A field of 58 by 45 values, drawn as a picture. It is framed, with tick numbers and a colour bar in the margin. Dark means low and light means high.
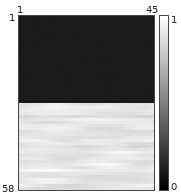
It is made of 2 by 1 panels. Panel 1,1: very low, flat. Panel 2,1: very high, streaked across, faint in contrast.
